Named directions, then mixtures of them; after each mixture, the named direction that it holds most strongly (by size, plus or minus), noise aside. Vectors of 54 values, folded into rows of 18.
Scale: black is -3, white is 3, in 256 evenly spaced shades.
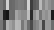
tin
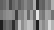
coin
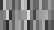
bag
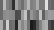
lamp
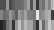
coin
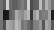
tin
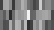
bag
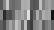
tin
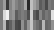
tin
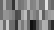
lamp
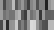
lamp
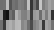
tin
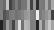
coin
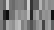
tin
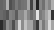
coin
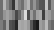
lamp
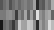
coin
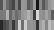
coin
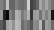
tin
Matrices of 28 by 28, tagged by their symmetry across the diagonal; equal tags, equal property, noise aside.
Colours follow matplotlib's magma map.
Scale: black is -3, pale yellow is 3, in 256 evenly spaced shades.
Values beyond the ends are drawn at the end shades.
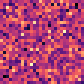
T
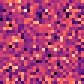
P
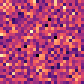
T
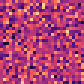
P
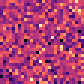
P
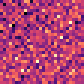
T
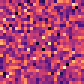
P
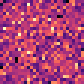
T
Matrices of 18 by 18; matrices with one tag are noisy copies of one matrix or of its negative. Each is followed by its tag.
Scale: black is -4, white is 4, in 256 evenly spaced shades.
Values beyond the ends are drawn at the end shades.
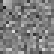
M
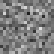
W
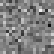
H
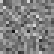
M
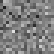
M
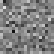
M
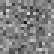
W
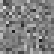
M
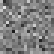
M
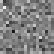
M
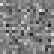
H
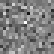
W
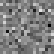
H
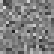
M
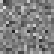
M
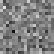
M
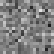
H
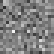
M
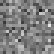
H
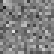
M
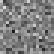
M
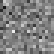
M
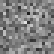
W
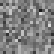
H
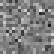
H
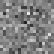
W
